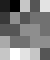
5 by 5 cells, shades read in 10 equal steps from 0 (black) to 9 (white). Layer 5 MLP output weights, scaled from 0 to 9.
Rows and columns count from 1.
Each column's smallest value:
1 0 3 3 3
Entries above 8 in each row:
0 0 0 0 1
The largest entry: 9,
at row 5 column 2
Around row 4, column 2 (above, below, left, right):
3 9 6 4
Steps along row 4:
down same up same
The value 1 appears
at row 1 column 1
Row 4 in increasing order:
4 4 5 5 6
